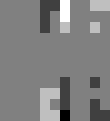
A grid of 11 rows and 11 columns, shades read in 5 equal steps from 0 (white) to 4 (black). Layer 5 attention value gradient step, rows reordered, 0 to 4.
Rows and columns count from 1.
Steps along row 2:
same same same up down down up same same same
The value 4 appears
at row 11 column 7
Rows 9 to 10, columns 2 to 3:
2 2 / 2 2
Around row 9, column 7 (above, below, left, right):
3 3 1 2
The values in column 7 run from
0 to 4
